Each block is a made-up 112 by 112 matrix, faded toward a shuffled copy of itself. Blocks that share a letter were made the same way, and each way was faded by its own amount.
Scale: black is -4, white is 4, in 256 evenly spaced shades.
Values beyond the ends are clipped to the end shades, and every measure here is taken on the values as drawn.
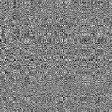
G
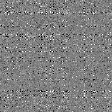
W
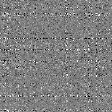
W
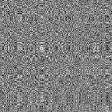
G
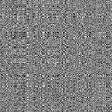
G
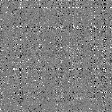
W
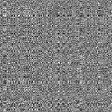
G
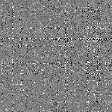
W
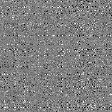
W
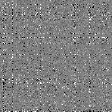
W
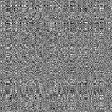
G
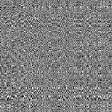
G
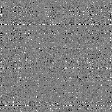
W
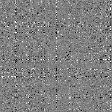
W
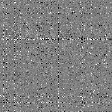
W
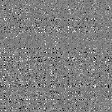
W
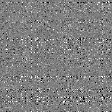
W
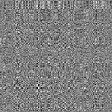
G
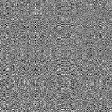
G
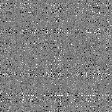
W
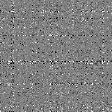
W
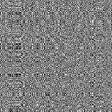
G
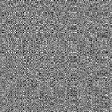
G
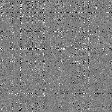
W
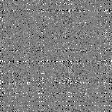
W
